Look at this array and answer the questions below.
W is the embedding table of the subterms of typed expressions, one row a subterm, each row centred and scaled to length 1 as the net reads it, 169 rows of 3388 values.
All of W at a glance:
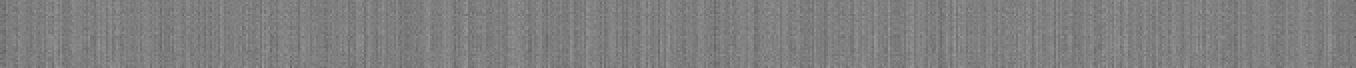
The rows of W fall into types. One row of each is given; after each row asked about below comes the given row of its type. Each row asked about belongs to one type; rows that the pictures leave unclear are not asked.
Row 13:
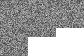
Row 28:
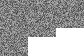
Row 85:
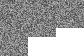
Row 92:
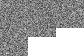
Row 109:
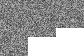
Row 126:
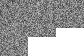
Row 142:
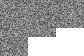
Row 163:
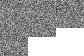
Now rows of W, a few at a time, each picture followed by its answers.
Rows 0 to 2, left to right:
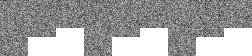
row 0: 163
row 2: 109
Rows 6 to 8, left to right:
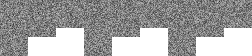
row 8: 28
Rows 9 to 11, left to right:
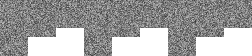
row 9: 109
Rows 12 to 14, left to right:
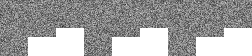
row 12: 109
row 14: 85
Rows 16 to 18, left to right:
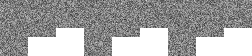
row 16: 28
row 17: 163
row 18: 85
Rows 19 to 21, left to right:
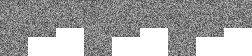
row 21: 85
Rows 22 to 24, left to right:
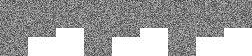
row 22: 126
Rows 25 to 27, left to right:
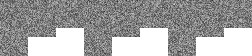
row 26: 28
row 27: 109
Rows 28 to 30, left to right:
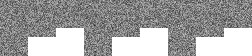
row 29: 85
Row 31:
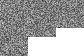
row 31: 109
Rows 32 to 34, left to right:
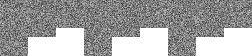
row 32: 163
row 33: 92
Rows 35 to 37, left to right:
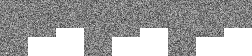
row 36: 85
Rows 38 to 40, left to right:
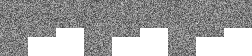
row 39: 126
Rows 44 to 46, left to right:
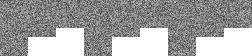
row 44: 13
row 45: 28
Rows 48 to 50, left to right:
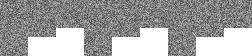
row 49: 109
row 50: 126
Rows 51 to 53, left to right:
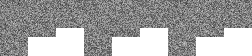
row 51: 126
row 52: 13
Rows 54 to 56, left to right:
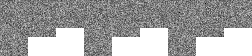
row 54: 85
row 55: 109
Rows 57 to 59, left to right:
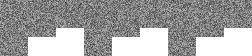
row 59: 163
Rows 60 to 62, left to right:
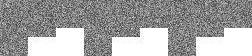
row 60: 92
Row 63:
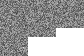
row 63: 28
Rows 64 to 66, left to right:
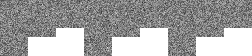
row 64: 13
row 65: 28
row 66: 28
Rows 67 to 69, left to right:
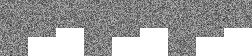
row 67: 85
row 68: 126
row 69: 142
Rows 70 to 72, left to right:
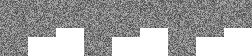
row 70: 28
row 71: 163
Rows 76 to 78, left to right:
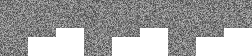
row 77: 126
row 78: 126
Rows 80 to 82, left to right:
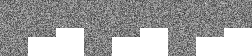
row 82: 85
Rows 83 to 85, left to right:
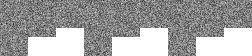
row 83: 92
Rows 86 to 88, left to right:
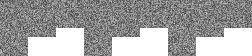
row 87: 126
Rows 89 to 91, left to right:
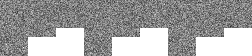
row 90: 142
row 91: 109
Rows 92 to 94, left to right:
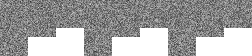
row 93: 109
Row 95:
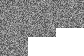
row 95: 126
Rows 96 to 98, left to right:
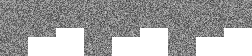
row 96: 109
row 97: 92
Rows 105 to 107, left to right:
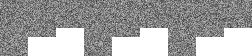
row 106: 163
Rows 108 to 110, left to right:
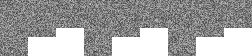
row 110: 109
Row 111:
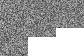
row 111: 109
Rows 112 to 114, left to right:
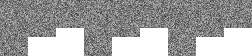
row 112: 28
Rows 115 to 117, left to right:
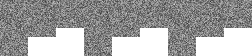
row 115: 85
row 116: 28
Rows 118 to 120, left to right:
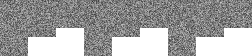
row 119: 85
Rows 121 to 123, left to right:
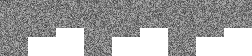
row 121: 163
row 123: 28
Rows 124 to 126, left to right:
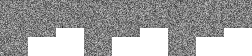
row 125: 126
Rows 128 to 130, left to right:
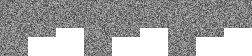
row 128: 85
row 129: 85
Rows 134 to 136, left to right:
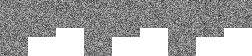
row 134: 163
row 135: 163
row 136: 109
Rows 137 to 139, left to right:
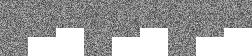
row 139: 85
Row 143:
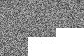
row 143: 13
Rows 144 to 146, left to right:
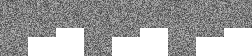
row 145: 28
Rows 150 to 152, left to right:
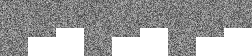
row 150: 142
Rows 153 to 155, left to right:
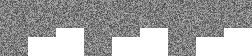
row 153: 28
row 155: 126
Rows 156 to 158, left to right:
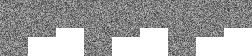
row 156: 163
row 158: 163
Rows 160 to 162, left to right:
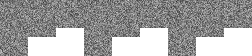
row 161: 126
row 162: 126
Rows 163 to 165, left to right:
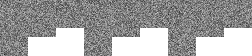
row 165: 92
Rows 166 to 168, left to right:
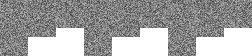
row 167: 92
